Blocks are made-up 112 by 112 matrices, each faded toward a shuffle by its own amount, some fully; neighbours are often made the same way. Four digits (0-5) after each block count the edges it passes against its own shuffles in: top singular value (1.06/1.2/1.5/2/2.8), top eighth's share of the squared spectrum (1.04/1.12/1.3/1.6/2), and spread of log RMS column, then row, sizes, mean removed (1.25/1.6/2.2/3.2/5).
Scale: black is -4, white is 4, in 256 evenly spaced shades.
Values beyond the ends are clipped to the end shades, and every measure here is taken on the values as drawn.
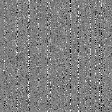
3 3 4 0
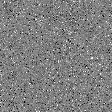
0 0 1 0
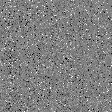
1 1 1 0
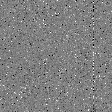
3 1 1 0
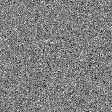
0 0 0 0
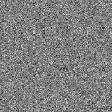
4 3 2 2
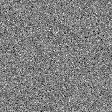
2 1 0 0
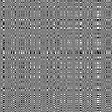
5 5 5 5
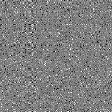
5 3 2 2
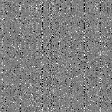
4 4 3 1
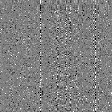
4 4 3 1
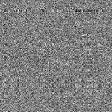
4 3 2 2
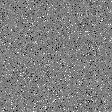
3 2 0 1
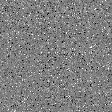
3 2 1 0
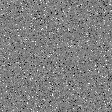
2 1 0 0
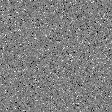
1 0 0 0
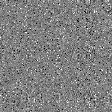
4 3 2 1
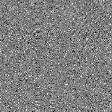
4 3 2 1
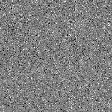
3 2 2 1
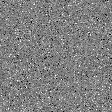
2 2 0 0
